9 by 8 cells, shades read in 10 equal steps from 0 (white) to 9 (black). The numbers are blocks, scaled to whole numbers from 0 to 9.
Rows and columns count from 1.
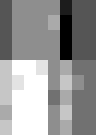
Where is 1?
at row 5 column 4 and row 6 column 2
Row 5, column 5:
4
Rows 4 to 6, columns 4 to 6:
4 4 9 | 1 4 3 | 0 4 2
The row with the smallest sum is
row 6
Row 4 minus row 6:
4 3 4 4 0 7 2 1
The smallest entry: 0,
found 13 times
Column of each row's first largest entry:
6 6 6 6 7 8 5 7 7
